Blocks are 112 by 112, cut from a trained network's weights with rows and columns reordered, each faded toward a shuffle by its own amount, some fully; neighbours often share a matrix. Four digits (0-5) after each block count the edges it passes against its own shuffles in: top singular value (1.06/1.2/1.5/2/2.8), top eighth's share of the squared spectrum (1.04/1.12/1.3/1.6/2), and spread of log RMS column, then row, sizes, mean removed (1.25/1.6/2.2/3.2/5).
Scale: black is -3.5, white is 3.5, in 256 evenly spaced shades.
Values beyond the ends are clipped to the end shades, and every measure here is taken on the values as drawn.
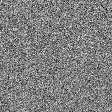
0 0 0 0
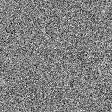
0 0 0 0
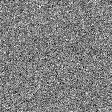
2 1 0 0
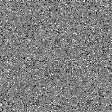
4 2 0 2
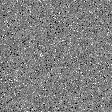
0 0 0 0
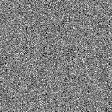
3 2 1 1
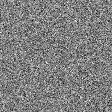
1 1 0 0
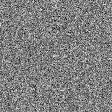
2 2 0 0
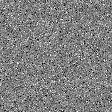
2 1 0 0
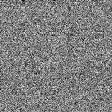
3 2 0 1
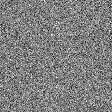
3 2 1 0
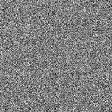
3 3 1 1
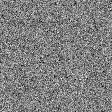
2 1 0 0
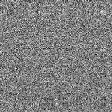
4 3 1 2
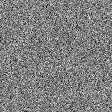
3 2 0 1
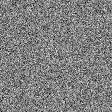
1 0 0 0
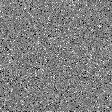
3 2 0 1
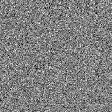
3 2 1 1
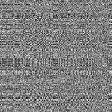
5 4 2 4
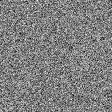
0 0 0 0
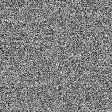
3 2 0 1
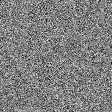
0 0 0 0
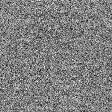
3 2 0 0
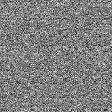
4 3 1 2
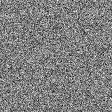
1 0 0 0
